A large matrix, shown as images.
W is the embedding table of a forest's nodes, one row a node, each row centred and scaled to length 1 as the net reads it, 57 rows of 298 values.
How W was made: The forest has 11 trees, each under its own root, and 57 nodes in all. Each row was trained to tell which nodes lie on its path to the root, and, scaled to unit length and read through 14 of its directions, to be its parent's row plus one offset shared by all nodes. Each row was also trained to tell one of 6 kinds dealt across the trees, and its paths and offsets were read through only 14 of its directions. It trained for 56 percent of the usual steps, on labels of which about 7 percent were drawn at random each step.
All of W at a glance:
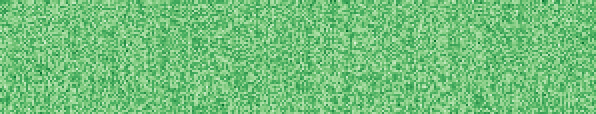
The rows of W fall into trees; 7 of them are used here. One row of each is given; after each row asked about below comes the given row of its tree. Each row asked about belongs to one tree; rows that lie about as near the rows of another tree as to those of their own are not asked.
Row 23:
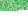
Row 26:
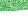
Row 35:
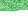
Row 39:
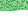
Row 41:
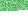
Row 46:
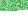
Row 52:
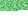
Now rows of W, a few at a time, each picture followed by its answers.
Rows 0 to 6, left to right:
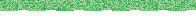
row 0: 52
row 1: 52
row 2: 26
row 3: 46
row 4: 41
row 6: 35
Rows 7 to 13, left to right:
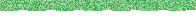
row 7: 52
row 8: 26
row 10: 46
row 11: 23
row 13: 52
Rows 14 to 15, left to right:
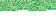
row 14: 26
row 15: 26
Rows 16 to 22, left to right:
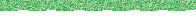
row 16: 41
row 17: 23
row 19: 35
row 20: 26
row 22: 26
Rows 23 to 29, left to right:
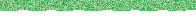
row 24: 35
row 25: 39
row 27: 23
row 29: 41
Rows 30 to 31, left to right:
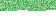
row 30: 41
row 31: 26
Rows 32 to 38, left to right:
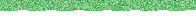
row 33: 52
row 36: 26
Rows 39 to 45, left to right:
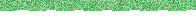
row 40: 23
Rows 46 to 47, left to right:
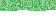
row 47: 52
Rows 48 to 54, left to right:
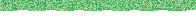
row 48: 39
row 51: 52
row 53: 39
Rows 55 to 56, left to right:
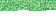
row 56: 52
